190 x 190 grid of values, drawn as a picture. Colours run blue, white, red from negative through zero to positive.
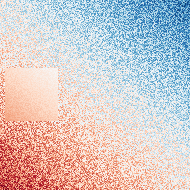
Odd rows or columns: none. Histogram: bell-shaped. Odd patch: calmer, in the middle left. Ninth with the lowest average: top right. Slope: up to the bottom left. Ninth with the highest average: bottom left.
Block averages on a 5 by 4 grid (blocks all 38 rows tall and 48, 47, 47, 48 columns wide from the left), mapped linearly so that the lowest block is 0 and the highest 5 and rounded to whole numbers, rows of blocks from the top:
2 1 1 0
3 2 1 1
4 3 2 1
4 4 3 2
5 4 4 3
